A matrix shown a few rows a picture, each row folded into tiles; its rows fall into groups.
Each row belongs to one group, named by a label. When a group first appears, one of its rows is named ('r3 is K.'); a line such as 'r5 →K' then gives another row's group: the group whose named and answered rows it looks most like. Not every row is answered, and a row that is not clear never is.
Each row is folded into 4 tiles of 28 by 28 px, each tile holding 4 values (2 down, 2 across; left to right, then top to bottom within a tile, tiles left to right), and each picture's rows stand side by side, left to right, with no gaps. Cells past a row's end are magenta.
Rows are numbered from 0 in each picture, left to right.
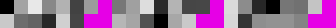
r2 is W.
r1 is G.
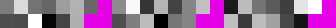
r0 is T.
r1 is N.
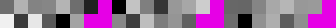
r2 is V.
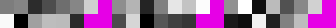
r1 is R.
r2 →N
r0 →W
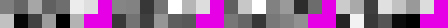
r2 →G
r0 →V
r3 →R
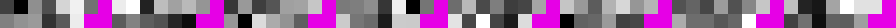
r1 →R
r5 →R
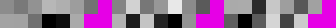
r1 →T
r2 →V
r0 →T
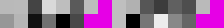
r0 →R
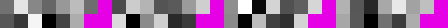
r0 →T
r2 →N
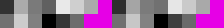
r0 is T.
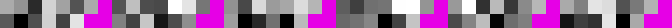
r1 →T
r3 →T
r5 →V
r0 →V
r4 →N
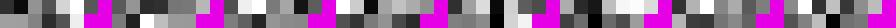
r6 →G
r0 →T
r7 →N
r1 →W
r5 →R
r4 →G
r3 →R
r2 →G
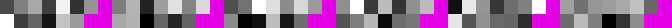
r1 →R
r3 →N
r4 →W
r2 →V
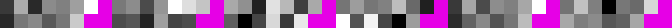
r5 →W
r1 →R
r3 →T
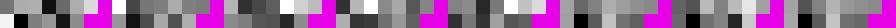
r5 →V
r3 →G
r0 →W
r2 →R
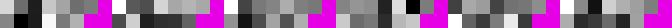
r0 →V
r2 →V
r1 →R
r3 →G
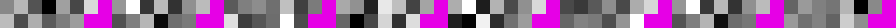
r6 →N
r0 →W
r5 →N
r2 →G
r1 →N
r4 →N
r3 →V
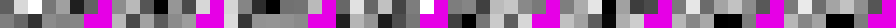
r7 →T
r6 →T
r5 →G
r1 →W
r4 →V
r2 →W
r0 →G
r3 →N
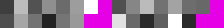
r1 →G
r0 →N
